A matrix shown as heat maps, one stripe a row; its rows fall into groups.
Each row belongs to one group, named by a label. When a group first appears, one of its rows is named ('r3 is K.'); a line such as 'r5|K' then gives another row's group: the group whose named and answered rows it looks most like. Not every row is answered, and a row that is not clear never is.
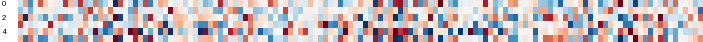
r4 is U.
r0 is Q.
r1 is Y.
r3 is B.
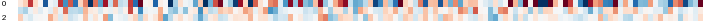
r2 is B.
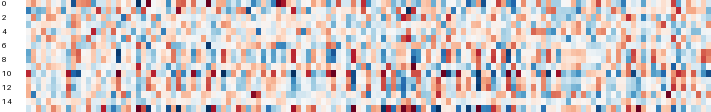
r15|U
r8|U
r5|Q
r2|Q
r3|U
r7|U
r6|B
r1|Y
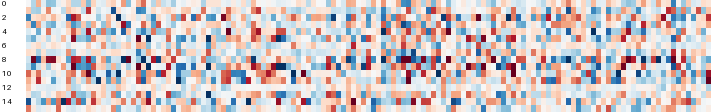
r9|B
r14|Y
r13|B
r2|U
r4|Q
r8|Q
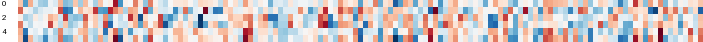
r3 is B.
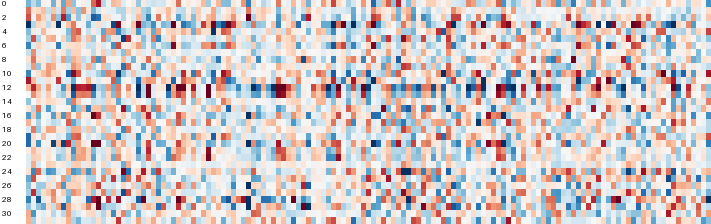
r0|Y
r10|U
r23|Q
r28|Y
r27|Q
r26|Y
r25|Q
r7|Q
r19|U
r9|Q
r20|Y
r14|U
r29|Y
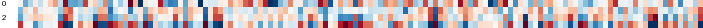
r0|B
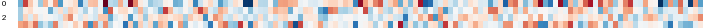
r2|U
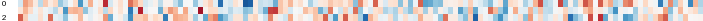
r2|B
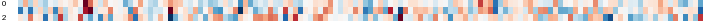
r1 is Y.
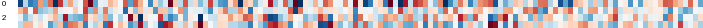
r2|B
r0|Y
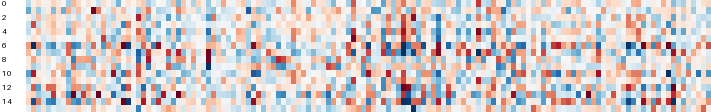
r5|U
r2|U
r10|Q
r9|B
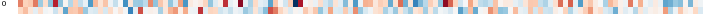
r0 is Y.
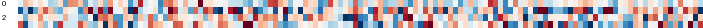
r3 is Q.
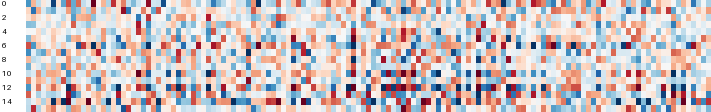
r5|U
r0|Y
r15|Q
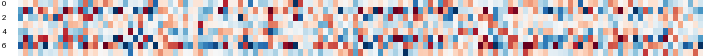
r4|B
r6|Y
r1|Q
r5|Q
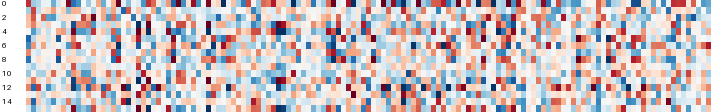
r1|Q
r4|B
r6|U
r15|B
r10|Y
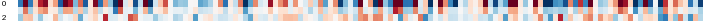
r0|Q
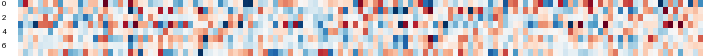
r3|Y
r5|U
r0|Q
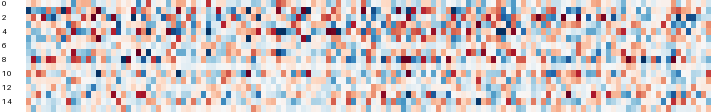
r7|B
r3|U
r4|B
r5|Y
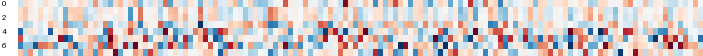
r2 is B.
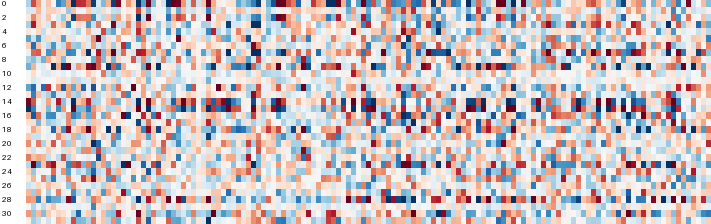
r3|Q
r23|Q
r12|Y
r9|Y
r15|B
